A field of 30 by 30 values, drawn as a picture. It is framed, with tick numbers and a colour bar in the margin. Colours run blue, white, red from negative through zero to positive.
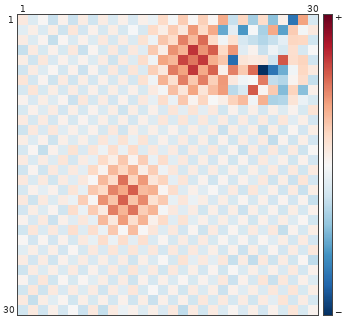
Odd rows or columns: none. Bumps: two. Ninth with the highest average: top middle. Roughest part: top right. Odd patch: rougher, in the top right.
